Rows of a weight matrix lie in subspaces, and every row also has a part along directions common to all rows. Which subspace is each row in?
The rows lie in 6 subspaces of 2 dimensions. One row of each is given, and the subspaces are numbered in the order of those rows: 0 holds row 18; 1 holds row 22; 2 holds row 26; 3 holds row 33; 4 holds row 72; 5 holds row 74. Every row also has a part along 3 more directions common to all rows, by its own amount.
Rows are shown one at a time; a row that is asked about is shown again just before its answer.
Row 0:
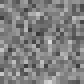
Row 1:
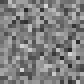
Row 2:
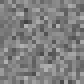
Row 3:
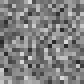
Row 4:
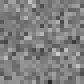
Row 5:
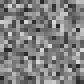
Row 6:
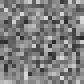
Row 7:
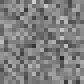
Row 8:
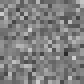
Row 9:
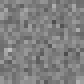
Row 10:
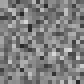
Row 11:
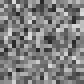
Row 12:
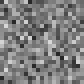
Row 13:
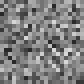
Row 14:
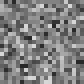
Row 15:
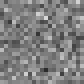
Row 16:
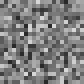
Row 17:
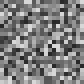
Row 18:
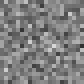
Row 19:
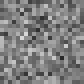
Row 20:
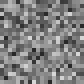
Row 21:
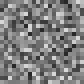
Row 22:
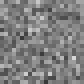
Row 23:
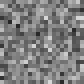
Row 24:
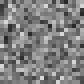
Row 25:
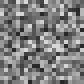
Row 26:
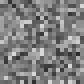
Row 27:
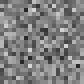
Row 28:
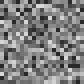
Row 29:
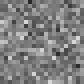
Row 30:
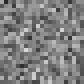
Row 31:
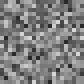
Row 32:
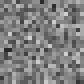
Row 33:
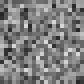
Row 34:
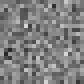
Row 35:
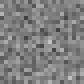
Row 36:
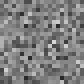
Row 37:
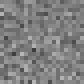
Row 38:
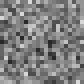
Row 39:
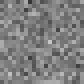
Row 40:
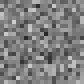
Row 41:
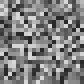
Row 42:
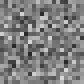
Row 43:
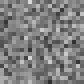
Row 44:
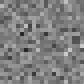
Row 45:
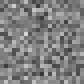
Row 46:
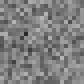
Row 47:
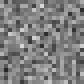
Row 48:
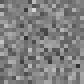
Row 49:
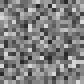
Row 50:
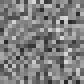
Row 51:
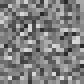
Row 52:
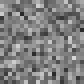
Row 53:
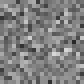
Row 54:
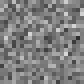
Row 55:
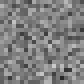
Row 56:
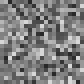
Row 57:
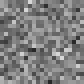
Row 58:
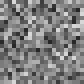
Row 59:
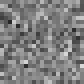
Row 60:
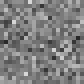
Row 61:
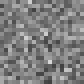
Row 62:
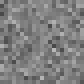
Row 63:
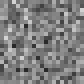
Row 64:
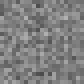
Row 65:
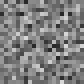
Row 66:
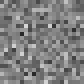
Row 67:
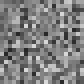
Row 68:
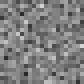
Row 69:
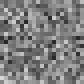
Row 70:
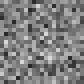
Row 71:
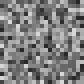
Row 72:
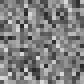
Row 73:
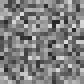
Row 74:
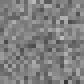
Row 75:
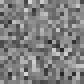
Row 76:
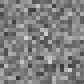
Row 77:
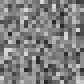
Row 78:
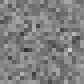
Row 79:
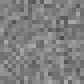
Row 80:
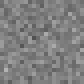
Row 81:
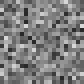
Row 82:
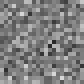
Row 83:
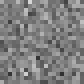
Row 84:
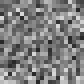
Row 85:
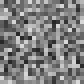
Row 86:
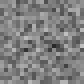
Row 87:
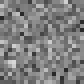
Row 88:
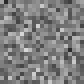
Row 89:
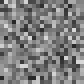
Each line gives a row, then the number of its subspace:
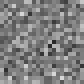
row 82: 5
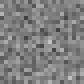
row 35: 1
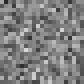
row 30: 0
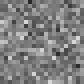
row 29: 2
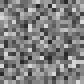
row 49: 5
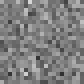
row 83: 4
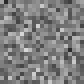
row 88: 0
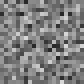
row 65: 0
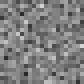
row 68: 0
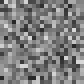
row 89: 0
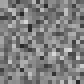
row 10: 2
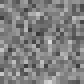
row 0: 4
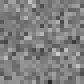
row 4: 2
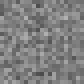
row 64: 1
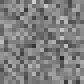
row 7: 5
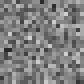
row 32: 3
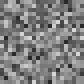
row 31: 2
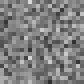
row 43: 5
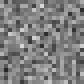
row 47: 0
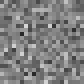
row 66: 1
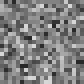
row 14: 0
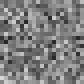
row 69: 4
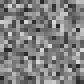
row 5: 3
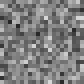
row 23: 4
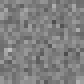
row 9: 3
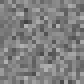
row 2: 2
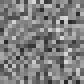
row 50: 5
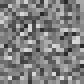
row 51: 0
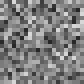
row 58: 3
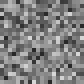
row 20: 2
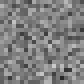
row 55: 5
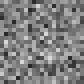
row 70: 5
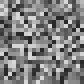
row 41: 1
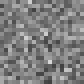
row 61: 5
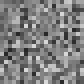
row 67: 3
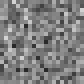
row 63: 3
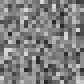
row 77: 3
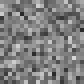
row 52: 1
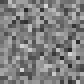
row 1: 2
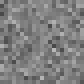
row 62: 3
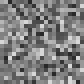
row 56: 2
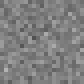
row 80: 0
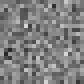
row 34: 3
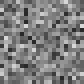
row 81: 2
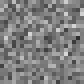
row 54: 3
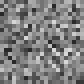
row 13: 3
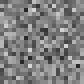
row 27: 5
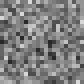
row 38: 2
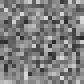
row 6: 4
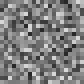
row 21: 4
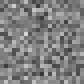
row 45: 1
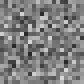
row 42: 1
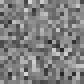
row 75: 4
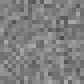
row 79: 5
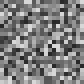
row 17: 5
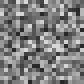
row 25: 0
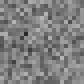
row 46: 1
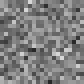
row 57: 2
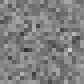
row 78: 0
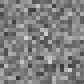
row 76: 5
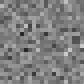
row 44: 0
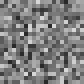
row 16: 1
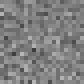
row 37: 2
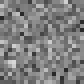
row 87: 1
